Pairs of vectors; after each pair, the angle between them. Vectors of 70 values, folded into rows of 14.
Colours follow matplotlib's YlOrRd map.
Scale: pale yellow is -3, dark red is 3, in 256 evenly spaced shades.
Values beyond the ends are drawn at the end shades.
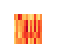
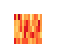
partly aligned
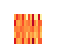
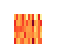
nearly parallel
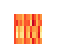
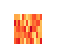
orthogonal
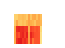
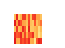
orthogonal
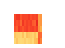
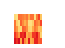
partly opposed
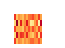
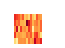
orthogonal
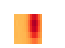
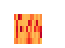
orthogonal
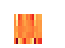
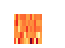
partly opposed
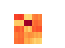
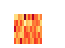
partly opposed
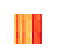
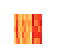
nearly parallel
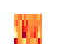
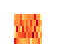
partly aligned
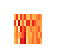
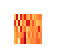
nearly parallel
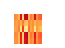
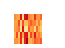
nearly parallel
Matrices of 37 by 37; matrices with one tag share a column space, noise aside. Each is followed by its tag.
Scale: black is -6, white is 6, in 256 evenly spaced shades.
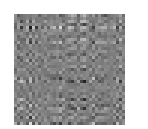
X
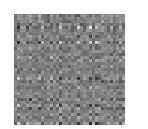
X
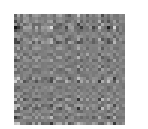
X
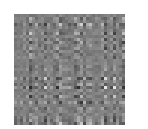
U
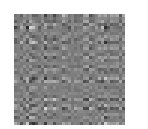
X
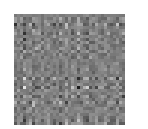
U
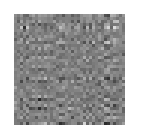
X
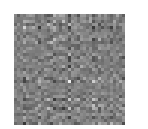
X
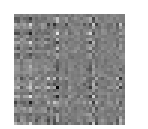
U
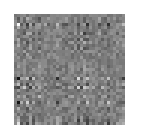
U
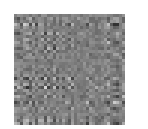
U
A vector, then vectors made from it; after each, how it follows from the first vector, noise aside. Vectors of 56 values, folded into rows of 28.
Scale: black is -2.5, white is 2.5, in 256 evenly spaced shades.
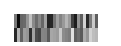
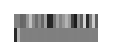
partly zeroed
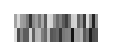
negated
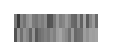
shrunk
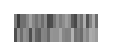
shrunk
